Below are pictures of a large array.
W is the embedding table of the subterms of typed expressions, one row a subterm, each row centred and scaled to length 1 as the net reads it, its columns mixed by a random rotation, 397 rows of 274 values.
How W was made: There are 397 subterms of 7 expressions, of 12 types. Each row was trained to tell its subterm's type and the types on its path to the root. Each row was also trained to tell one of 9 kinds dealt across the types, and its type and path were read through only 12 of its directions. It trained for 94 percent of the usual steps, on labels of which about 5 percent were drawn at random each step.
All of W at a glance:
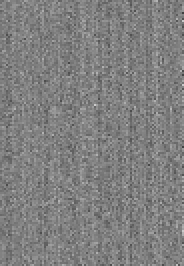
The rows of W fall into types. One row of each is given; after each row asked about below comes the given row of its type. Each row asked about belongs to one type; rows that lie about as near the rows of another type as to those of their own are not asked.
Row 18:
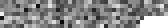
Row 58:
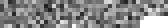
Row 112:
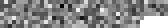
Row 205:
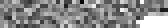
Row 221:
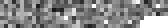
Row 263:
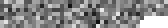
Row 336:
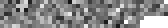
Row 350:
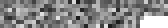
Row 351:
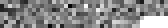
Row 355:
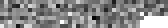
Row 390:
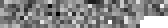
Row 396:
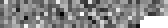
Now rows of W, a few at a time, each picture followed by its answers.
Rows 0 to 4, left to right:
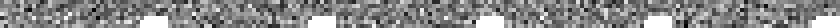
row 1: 355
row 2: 336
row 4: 18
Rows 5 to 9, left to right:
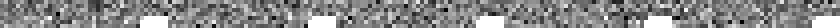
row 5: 112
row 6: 390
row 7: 396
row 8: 355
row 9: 263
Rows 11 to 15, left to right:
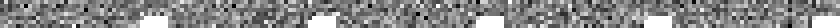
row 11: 205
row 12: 396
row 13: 58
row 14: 396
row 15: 58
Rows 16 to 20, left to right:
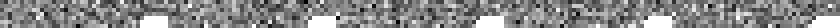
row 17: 336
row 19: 112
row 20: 221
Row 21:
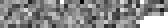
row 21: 205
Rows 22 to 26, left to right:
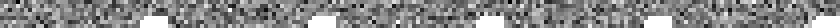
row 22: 355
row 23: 112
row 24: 205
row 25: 58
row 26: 205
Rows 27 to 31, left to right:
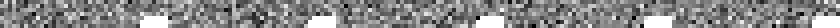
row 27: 205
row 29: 350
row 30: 351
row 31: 390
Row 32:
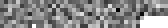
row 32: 351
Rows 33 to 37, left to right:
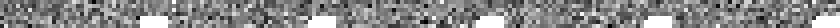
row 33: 58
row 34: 336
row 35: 350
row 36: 221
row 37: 396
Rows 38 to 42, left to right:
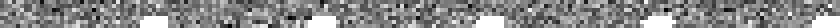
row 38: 351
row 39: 355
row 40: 112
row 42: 350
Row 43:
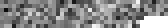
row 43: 351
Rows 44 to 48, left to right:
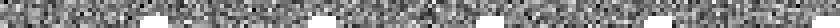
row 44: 58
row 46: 263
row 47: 18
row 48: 221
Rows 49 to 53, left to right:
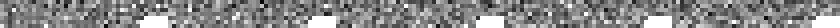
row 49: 221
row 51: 390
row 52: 355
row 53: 355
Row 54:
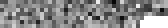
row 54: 355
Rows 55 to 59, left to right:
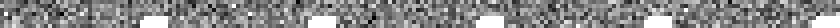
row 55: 263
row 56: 112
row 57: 390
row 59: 18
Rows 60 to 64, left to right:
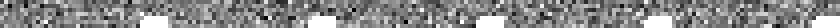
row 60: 390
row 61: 355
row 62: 263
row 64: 221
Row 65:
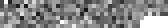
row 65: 390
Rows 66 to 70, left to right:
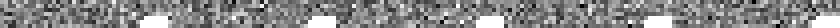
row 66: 58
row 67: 221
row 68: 350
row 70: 221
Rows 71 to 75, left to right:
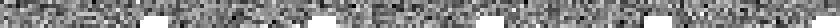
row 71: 390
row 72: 112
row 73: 221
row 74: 58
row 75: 396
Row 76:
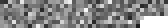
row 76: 390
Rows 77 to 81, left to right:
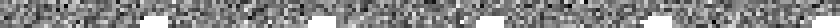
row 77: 396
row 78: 112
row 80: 351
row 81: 221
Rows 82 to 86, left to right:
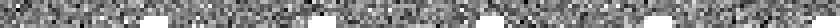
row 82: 351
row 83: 18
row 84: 336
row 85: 58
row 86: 396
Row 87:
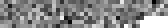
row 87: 263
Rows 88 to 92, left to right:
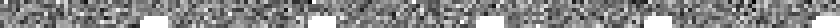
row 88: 396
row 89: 112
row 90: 18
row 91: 112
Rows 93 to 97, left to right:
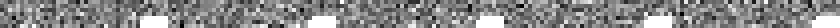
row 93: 58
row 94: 18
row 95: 112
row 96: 18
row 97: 336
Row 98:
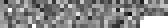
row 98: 58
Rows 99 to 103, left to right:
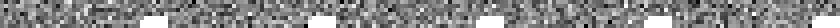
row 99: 18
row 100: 351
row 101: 351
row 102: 350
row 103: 351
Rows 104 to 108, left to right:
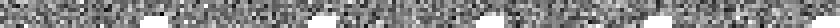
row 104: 396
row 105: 355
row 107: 58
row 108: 350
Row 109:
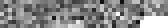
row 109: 58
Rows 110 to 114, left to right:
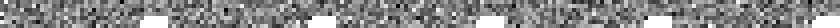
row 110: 18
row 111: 205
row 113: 350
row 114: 336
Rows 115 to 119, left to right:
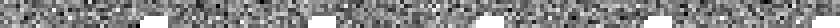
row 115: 396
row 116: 390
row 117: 351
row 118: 18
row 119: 350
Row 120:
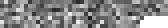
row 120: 350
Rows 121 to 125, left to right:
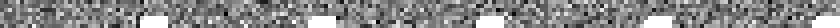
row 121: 58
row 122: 390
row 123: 263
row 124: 336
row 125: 390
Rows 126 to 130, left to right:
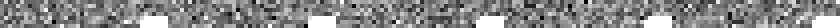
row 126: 221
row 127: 396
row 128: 396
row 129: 351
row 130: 112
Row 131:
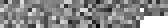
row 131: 396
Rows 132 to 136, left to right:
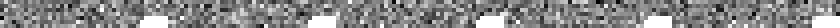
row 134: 396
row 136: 58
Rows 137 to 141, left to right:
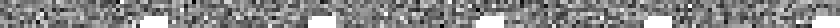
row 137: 205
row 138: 396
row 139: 221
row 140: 221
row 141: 351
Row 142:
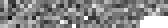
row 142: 263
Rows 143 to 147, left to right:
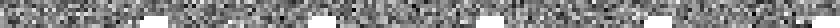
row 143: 221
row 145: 336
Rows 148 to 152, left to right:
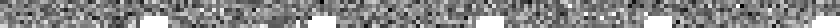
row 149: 205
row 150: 351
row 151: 350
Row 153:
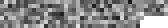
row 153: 390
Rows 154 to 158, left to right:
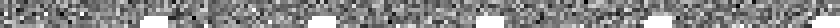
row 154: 263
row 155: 263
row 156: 112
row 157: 351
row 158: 351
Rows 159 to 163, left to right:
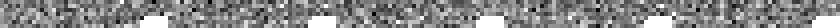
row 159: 205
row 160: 351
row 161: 350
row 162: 221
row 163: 18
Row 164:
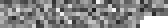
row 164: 221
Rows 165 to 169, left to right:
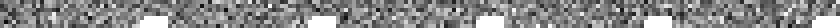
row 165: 350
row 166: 396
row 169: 336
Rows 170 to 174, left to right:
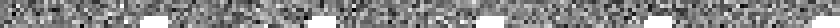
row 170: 350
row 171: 351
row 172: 351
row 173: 355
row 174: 351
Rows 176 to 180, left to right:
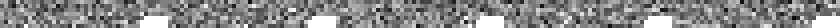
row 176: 350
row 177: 351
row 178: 350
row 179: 221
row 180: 355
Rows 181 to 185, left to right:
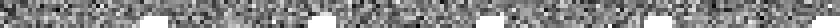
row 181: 351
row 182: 58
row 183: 205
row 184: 350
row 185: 350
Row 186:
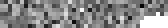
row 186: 205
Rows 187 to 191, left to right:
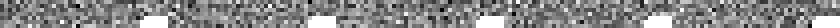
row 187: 263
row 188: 351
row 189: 355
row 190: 336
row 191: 390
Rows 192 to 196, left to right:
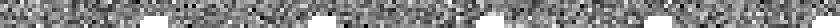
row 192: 396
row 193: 205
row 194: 58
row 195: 263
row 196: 390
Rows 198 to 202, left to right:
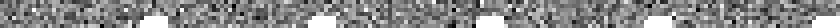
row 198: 336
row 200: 58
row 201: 355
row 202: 18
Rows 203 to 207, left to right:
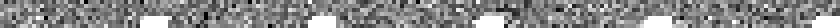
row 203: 58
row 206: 351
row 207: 263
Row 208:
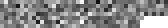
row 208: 396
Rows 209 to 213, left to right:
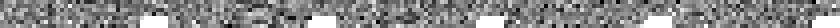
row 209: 390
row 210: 355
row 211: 112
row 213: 18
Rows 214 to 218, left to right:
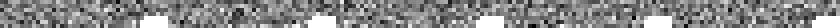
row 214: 205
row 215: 112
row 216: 355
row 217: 351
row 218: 396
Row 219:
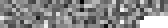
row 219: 221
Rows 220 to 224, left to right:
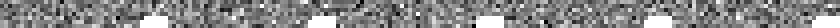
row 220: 263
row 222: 351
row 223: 263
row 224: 205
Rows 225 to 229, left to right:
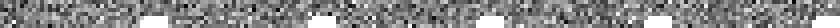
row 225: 351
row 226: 205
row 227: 263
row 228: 336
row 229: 351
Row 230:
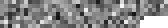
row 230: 336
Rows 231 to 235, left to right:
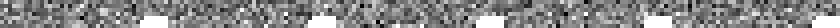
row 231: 112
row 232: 263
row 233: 112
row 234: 351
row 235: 355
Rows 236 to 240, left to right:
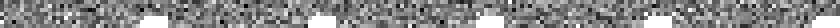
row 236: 221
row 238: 112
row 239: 205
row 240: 18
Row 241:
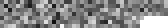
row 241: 112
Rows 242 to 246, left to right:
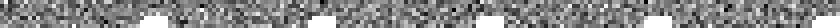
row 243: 58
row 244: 351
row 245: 58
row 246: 18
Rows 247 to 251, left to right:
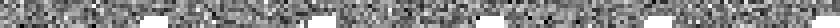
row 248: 205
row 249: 396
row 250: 221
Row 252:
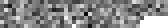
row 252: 350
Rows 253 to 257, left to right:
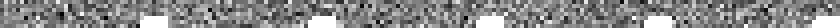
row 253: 396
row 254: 205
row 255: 112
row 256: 336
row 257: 221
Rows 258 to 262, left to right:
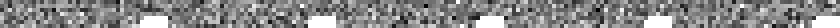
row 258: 350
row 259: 205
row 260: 263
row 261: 263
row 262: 390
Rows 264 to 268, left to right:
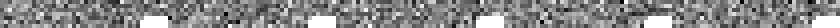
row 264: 396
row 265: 112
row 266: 58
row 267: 205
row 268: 336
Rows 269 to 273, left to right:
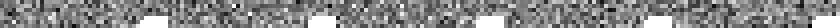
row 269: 350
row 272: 396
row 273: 205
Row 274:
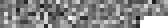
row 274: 263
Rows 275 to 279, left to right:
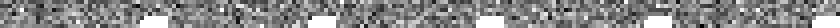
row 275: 350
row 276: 390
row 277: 390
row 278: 205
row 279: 58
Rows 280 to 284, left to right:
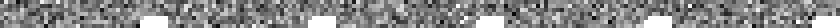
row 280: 390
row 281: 112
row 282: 336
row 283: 350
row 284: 351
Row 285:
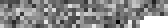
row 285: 221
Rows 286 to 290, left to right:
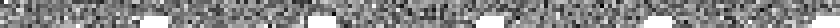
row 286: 390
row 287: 112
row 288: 112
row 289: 355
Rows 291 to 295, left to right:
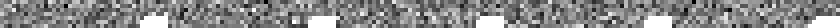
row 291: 396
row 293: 350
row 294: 350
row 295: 350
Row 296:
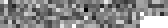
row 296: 112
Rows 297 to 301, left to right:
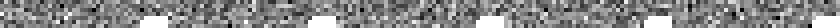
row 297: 221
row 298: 18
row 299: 263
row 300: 205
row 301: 396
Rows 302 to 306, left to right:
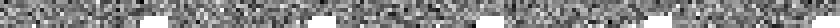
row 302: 18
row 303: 396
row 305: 205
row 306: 355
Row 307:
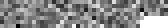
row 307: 221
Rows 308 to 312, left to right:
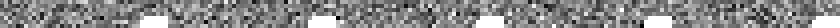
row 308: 18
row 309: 396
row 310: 263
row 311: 263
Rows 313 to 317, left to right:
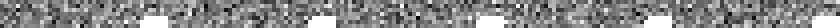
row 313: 351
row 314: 396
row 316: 205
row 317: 112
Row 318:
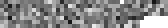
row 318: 263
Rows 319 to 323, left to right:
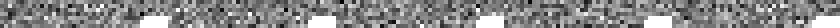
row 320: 350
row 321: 205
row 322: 221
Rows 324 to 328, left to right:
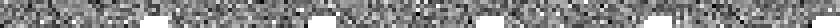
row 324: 390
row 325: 390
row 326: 396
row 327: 336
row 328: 263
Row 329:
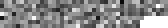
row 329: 351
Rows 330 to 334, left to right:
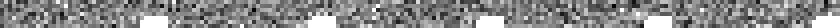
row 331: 205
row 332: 112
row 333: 112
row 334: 58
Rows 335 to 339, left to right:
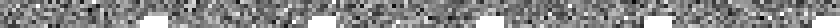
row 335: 112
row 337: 390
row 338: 58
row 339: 350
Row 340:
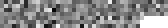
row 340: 351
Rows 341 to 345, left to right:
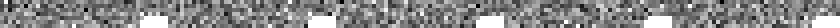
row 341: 112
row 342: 205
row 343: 18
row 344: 221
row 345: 112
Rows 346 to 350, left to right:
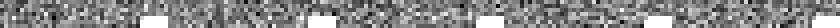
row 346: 58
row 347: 112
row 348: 350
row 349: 221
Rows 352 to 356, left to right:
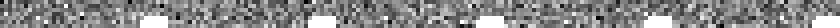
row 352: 112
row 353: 263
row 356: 112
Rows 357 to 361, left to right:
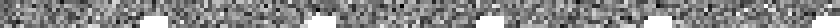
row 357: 58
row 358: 205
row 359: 396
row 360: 336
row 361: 263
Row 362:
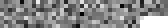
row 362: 58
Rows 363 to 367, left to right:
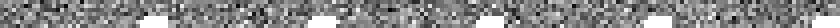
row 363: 351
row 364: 263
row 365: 350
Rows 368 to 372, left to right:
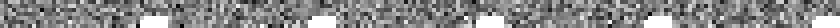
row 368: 390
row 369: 390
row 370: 336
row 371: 18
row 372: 112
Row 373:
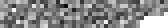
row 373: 18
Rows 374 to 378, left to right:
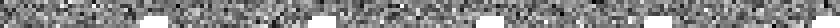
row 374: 205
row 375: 350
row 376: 112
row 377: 390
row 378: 336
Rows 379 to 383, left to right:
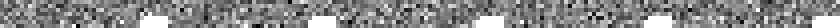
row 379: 221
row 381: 18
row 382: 355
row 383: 263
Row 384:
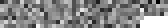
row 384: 396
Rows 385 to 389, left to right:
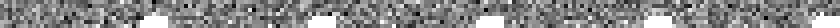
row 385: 263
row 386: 205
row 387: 336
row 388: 112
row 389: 221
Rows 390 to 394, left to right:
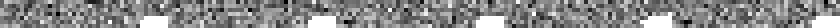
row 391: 350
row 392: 58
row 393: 205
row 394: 58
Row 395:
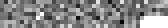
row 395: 263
